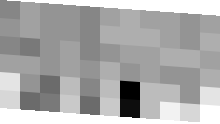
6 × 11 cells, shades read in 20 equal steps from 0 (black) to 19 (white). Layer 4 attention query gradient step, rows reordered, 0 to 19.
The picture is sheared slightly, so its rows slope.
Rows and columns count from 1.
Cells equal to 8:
3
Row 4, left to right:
12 12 11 12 11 13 11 12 11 11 13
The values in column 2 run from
8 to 12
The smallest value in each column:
10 8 8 11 8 11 0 12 11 11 12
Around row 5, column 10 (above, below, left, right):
11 16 14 17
